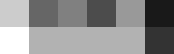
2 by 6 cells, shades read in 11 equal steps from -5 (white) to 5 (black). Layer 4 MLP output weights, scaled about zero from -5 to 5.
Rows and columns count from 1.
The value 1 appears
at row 1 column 2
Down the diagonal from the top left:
-3 -2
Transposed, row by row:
-3 -5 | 1 -2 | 0 -2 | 2 -2 | -1 -2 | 4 3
